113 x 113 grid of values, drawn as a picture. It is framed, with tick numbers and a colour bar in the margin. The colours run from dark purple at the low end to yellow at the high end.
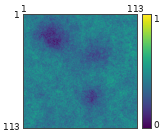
Histogram: skewed, a long tail of low values. Mirror symmetry: none. Ninth with the lowest average: top left. Dips: three.
